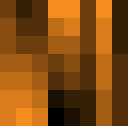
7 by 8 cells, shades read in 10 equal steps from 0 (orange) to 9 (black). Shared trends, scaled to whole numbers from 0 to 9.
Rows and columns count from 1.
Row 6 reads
1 1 2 8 7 7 3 6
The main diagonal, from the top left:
5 6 5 5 5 7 3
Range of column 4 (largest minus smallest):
9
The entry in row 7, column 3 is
1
